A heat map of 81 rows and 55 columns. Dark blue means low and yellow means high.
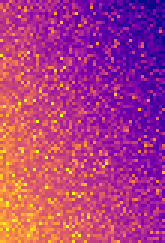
Mirror symmetry: none. Ninth with the lowest average: top right. Odd rows or columns: none. Slope: up to the bottom left. Ninth with the highest average: bottom left.
